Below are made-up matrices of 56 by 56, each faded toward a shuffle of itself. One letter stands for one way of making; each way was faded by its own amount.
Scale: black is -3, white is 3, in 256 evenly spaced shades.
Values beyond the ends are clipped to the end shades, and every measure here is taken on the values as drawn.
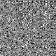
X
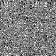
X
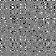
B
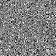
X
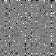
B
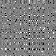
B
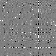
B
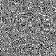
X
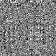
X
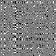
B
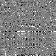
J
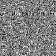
X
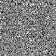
X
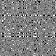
J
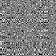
J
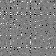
B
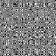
J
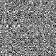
X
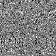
X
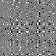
B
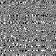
J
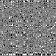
J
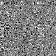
X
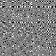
J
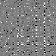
B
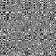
J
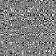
J
